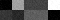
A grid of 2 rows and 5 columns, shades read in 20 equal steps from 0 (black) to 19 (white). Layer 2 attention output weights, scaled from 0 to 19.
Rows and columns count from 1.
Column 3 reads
5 7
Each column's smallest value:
0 3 5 5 0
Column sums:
4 15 12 12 19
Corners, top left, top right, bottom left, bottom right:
0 19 4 0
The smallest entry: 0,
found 2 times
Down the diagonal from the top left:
0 3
